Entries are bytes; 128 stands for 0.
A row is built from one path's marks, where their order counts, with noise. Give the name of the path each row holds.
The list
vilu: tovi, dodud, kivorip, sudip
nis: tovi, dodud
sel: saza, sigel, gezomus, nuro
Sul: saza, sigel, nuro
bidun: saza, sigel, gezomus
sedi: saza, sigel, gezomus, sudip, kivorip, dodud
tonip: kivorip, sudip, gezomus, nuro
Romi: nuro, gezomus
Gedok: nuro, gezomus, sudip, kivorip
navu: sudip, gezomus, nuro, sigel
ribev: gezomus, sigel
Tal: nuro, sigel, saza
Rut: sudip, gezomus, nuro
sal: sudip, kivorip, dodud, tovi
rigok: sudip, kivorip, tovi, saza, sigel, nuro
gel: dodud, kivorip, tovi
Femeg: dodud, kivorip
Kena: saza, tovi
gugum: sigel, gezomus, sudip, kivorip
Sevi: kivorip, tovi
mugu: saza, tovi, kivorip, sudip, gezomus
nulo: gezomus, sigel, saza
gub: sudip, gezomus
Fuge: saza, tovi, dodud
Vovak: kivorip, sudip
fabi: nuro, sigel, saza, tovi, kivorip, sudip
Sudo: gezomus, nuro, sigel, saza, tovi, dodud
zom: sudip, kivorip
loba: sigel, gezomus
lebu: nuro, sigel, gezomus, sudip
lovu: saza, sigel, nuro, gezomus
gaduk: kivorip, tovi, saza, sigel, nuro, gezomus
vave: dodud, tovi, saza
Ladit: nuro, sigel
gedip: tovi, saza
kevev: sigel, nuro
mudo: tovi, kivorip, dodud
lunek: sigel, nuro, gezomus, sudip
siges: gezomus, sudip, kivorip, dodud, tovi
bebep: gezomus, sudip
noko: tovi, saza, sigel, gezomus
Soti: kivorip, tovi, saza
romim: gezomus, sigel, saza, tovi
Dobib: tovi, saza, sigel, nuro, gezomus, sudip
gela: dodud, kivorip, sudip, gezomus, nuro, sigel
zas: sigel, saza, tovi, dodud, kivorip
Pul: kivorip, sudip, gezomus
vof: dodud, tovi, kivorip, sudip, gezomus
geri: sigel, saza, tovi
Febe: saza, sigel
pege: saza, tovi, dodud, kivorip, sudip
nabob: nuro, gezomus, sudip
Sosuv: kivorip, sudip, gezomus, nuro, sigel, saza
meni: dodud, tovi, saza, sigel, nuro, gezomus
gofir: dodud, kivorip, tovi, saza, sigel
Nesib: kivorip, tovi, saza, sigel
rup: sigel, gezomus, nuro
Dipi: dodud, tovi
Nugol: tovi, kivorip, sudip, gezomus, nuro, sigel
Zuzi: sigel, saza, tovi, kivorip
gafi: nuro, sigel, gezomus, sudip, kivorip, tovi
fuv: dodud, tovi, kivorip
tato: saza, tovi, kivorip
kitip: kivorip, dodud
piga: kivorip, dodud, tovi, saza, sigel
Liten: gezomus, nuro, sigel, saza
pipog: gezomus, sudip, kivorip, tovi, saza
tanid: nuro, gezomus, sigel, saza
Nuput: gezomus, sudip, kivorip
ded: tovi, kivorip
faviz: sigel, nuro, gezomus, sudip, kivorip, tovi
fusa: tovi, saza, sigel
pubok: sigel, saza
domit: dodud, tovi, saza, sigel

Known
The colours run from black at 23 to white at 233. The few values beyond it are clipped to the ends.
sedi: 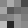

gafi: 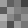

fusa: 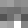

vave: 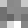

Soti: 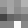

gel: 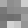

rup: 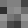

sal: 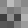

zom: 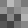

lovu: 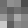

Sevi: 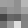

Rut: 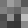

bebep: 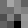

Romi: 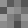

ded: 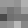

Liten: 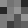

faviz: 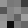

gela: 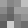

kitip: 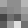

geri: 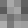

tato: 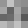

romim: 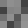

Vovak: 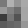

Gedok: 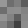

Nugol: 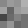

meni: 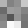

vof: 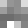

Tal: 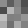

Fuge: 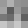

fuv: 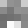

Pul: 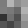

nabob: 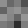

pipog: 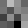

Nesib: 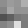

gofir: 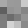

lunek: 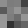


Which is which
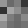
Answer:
tanid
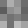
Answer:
Zuzi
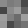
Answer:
kevev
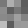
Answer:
Febe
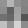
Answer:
Kena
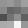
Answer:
gedip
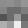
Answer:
noko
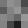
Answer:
loba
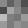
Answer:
Ladit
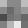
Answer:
nis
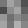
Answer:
pubok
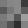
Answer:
ribev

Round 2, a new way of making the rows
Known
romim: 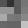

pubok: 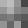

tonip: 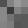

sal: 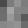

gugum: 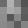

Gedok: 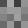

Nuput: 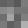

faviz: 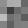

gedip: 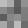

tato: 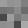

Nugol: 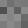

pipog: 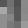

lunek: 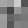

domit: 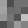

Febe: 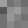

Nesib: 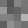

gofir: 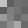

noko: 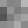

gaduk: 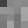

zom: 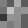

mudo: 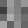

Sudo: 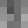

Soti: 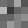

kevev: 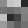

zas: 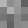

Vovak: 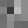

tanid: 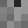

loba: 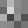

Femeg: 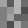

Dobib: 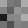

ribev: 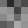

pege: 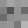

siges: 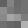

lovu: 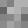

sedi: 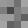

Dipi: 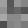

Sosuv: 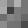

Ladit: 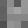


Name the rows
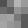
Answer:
Pul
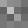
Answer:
geri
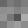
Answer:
meni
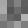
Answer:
vave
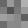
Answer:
gafi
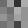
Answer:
nabob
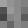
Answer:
ded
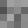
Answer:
Fuge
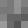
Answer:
sel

